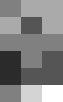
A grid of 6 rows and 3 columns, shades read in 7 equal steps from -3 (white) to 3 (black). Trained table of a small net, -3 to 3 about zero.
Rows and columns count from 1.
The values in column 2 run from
-2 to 1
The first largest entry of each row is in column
1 2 1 1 1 1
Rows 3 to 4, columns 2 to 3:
0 0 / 0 1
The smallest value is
-3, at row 6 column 3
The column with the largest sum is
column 1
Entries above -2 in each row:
3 3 3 3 3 1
